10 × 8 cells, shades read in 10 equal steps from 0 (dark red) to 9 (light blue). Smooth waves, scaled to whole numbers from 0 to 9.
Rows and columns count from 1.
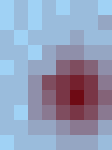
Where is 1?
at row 6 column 6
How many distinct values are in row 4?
4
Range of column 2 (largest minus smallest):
1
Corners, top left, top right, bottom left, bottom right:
9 9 9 8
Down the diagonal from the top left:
9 8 8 7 4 1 2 5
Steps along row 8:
up down down down down up up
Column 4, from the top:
8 8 8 7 7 3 4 5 7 8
